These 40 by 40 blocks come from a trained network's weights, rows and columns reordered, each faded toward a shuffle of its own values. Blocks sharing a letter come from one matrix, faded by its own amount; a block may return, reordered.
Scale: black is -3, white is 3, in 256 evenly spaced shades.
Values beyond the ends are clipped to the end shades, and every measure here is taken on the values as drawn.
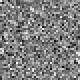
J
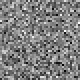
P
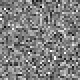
J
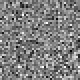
P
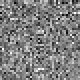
P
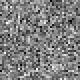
J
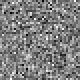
J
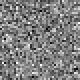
J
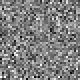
P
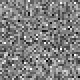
J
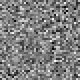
P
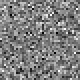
J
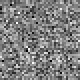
P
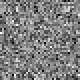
P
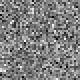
J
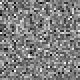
P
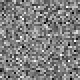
J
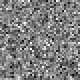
J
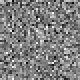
P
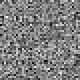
P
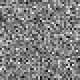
P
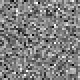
J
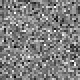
J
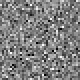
J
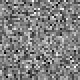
P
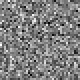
J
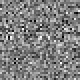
P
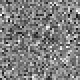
J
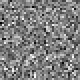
P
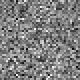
P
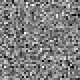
J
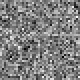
J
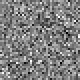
J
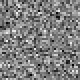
P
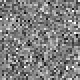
J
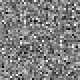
J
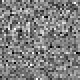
P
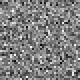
P
